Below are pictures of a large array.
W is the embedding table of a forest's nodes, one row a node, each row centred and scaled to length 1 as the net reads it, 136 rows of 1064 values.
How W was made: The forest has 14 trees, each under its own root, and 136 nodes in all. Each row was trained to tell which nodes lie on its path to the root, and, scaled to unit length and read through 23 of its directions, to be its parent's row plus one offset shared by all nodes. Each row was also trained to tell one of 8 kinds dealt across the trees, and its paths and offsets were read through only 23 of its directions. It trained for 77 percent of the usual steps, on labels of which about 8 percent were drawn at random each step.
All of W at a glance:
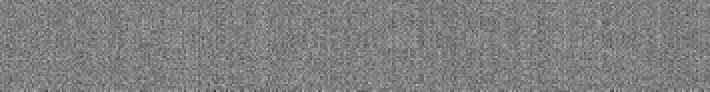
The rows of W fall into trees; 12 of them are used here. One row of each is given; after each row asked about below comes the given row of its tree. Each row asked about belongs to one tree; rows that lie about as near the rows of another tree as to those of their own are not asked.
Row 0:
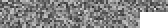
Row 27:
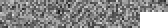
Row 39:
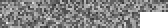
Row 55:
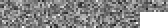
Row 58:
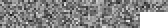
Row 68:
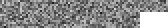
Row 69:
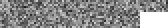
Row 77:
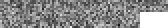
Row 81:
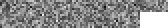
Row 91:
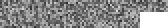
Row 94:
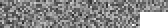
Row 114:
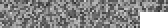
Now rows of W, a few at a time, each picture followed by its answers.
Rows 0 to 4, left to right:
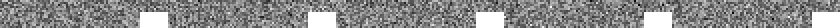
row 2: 77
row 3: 55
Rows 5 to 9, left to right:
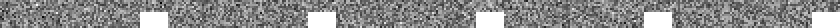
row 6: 27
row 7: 69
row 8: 58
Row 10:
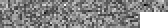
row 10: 69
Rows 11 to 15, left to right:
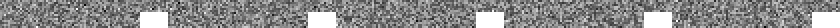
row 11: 55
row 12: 68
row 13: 114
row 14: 58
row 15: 68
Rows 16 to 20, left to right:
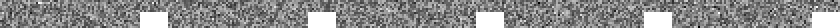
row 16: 27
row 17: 58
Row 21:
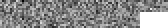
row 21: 77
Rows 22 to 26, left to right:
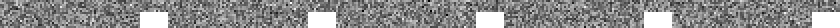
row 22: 55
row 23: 55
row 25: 69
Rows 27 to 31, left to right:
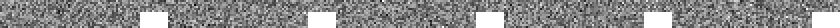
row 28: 94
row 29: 58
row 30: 58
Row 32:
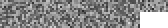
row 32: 69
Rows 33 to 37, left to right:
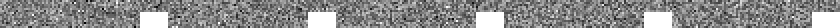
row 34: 55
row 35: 68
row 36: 68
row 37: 81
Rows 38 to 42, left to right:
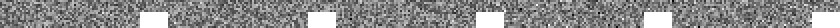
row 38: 94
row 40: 55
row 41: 55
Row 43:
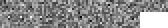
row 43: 81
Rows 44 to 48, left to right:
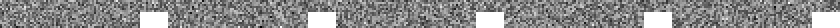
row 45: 58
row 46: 27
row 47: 58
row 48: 27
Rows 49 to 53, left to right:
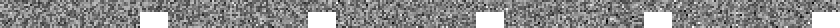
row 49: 114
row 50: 68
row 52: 69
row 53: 68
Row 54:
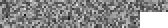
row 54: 81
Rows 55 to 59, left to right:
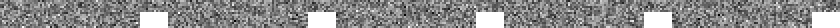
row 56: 58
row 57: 68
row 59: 27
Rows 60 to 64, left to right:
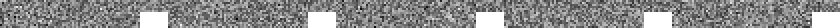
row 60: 68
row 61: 68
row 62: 58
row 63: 91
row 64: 81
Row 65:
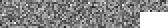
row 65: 68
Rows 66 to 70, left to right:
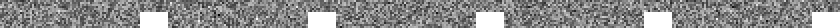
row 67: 58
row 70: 58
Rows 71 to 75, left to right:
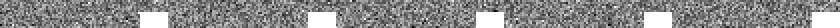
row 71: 68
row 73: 81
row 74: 81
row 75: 94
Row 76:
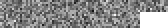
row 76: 77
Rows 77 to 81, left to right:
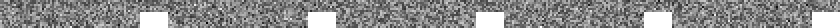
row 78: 81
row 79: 0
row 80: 55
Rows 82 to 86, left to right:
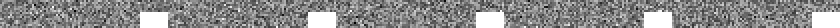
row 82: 81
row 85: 68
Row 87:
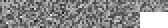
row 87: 69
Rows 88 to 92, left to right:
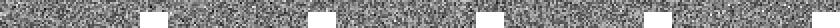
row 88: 27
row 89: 55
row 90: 81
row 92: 55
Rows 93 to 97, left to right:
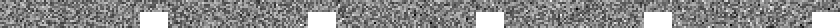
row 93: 77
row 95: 81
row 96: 68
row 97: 81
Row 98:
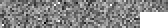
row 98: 77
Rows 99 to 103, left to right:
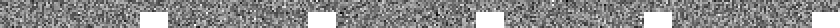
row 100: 55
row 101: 69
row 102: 77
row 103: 27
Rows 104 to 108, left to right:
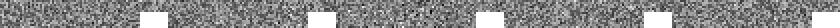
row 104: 94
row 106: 55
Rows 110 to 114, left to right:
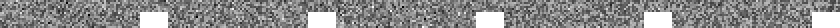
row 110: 27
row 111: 58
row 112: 81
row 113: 69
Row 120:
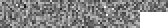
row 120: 27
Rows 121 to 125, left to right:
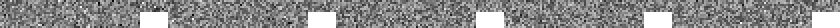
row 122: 81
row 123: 69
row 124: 114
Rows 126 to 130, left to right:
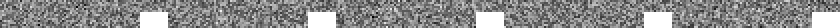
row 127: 27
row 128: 69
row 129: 114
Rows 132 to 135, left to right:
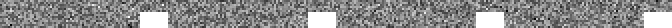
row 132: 58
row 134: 55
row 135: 77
